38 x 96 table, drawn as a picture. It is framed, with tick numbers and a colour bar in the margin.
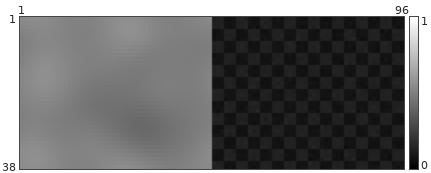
It is made of 1 by 2 panels. Panel 1,1: middling, smooth, faint in contrast. Panel 1,2: very low, checkered, faint in contrast.
